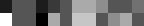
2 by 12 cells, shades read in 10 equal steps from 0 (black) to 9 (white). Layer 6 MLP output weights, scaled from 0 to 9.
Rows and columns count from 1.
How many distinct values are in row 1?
6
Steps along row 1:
up same down up up up same down down same up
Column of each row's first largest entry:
7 1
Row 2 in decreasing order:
9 7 7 6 6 5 3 3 3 3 3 0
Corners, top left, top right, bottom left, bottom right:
1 4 9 3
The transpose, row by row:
1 9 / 3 3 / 3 3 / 1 0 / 2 6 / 3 3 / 6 7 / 6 7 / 5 3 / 3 5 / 3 6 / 4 3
